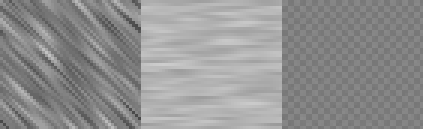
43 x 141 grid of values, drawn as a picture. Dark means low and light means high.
The table splits into one row of 3 panels. Panel 1,1: middling, slanting down to the right. Panel 1,2: high, streaked across, faint in contrast. Panel 1,3: middling, checkered, faint in contrast.
